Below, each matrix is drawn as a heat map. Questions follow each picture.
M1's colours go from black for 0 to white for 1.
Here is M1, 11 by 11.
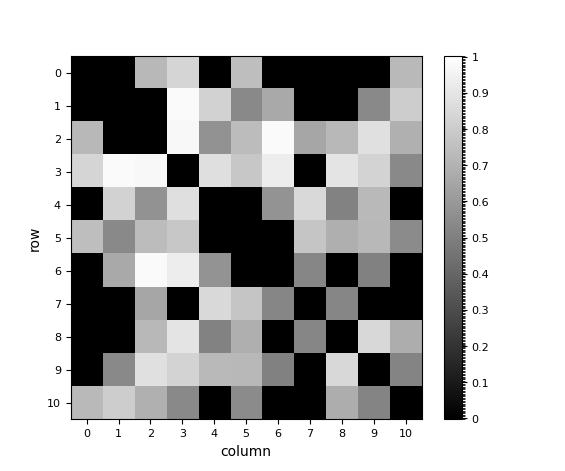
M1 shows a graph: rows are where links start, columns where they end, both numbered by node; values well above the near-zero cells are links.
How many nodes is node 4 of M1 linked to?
7
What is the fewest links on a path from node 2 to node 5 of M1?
1
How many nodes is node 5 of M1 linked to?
8
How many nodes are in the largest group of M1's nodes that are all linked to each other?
6
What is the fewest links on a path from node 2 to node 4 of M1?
1
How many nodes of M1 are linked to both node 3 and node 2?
7
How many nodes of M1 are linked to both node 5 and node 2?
6
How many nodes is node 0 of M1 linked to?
4
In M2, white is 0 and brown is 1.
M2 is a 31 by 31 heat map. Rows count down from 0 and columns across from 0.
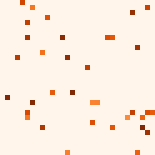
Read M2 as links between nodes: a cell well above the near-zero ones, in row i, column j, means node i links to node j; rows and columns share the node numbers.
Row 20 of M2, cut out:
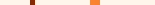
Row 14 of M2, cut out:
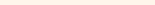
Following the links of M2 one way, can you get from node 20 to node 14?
yes
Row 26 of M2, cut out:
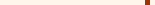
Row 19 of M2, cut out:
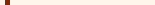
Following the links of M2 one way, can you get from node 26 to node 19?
no
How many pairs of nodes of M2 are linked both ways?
0
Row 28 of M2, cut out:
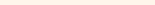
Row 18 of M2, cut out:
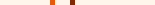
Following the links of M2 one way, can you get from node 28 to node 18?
no
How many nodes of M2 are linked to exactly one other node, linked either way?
7
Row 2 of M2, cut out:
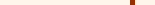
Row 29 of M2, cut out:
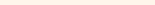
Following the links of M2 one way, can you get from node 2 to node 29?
yes
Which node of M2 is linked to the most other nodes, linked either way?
node 22
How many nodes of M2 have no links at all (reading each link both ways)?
2
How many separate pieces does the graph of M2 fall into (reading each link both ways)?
3
